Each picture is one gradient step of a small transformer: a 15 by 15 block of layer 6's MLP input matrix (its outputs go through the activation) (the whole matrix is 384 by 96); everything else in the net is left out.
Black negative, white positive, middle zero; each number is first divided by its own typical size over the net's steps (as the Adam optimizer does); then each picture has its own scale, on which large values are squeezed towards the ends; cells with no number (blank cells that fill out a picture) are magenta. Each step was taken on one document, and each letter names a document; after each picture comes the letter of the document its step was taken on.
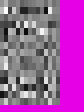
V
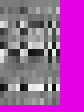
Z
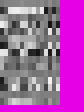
Z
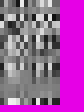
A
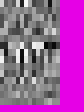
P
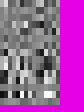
V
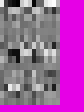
P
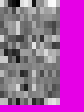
P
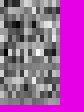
P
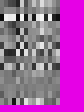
A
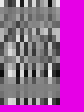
A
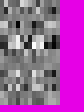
P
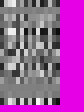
A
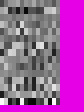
Z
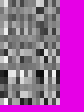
V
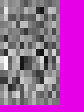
V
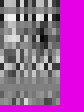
A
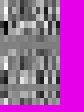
V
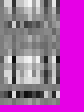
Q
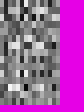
P
